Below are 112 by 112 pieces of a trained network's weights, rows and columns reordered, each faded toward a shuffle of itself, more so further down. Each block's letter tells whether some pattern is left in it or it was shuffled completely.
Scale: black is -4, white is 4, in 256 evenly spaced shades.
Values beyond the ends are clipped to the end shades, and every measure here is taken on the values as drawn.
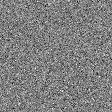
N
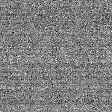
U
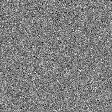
U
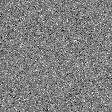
N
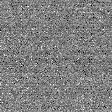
U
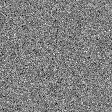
N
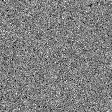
N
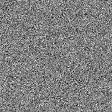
U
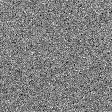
N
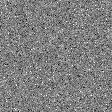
N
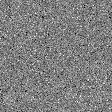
N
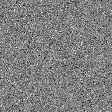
N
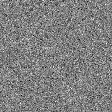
U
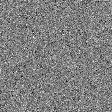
U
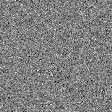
N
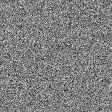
U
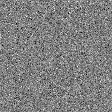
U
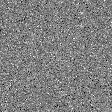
N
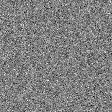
U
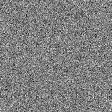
U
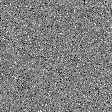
N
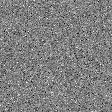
N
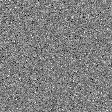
N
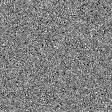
N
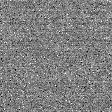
U
